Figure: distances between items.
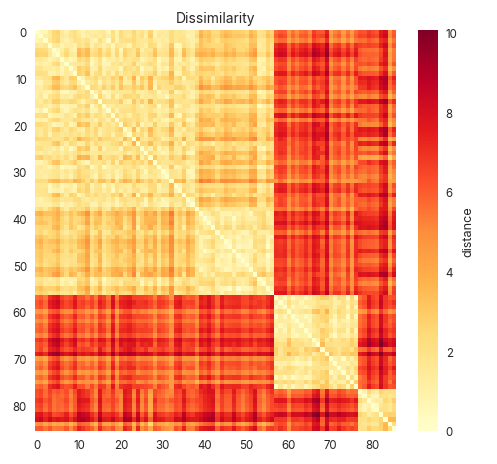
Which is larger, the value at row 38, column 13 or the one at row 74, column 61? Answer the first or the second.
the first
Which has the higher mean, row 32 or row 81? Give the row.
81
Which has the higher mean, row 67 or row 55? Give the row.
67
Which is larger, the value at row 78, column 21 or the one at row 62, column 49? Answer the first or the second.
the first
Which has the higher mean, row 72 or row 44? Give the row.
72
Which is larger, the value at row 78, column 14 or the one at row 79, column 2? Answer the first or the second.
the second
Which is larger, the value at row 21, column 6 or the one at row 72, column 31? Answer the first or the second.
the second
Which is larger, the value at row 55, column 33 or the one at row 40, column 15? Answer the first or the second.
the second
